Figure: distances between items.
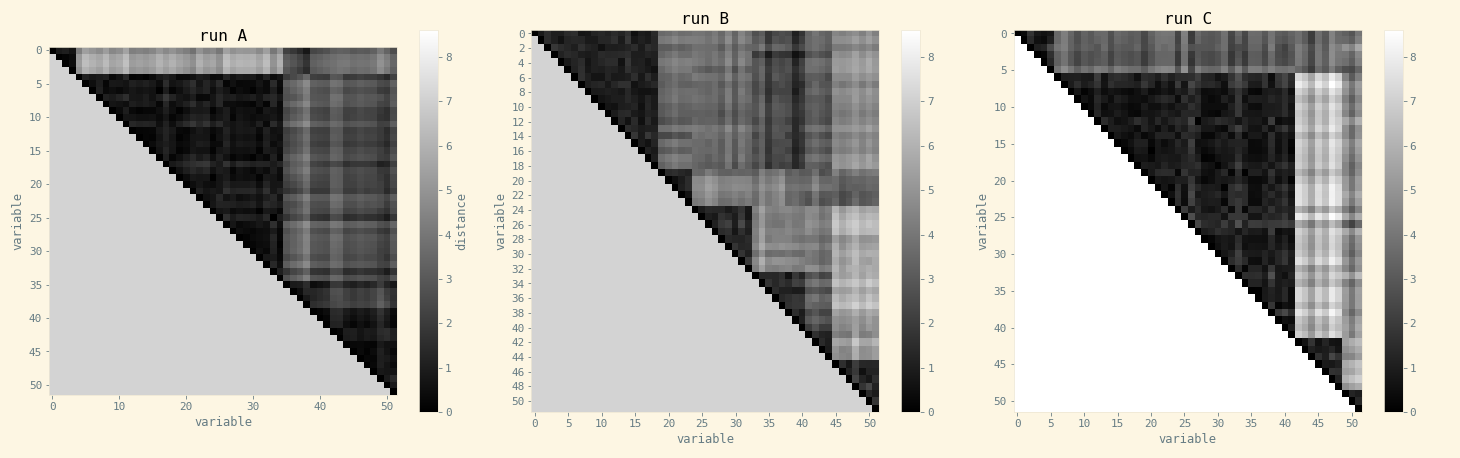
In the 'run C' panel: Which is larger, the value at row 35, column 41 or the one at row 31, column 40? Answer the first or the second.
the second
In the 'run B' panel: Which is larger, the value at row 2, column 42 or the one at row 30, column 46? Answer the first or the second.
the second
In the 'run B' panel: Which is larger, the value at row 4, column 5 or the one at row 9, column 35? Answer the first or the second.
the second
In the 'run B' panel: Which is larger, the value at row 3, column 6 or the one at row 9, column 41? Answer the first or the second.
the second
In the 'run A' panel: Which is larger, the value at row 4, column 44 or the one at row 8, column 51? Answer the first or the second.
the second
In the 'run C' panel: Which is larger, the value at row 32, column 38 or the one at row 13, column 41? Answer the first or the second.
the first
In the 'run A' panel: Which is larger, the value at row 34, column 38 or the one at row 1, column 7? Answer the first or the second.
the second
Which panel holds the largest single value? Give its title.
run C
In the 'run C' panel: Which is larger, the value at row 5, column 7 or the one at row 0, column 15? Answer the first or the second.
the first
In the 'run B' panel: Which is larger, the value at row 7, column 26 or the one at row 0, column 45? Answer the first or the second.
the second
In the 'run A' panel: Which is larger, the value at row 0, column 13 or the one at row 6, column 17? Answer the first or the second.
the first
